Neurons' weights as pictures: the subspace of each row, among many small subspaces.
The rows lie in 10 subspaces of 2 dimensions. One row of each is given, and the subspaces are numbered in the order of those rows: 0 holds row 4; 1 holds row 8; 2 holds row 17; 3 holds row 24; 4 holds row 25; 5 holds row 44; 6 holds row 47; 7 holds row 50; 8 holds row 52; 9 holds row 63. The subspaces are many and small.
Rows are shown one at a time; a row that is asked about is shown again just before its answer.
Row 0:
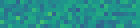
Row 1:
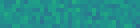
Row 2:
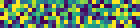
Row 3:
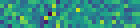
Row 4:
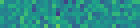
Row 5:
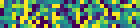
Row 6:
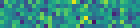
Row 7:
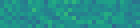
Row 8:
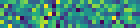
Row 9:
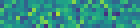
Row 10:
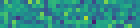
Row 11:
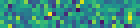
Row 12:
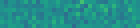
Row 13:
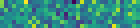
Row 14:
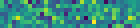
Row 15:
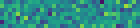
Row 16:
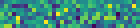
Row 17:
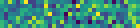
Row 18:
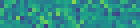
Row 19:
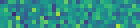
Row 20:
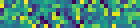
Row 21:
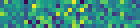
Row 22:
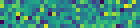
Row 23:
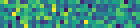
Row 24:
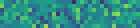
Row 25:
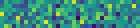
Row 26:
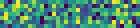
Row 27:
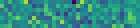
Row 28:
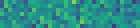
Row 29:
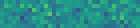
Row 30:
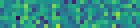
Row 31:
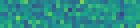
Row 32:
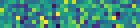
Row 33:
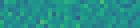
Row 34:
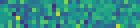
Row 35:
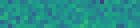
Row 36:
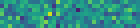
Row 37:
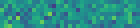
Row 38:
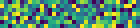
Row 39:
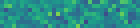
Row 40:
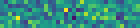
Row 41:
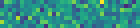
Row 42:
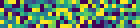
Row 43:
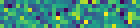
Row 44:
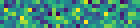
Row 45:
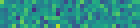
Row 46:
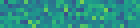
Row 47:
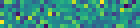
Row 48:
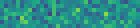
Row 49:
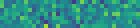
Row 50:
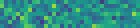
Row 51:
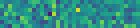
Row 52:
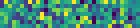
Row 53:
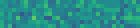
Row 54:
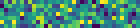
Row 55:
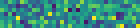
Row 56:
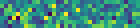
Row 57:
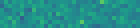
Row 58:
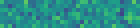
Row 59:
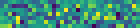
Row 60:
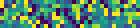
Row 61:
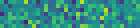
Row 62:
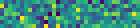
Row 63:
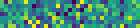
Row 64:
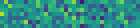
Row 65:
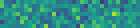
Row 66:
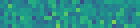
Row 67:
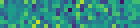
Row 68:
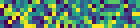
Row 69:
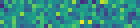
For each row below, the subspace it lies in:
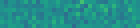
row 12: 0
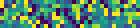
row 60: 3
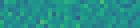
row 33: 6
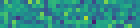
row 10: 8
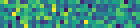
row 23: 0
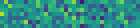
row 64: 4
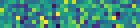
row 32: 9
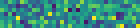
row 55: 9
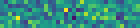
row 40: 4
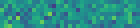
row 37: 7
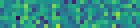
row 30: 9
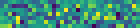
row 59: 4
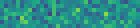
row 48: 5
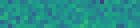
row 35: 6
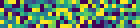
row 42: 8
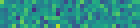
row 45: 0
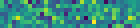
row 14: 8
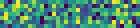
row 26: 2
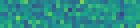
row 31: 9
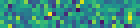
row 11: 1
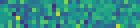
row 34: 0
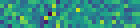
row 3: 1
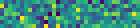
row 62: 1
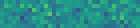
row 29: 5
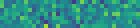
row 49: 3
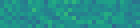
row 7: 2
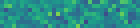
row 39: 5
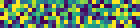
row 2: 2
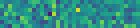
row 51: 1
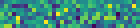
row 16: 4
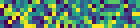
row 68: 7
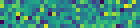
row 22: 6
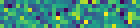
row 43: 5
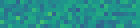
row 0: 8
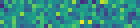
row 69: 7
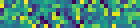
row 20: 3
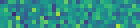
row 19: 0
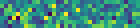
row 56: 7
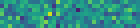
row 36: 1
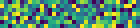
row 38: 6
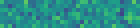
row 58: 5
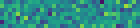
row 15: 6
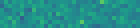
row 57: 7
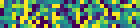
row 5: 9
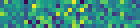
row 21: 9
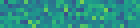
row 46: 4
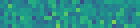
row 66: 1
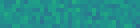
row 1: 2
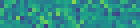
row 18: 3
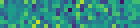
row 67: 0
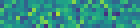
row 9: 3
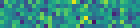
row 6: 8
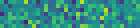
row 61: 4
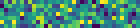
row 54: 7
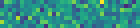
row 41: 6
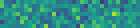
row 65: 8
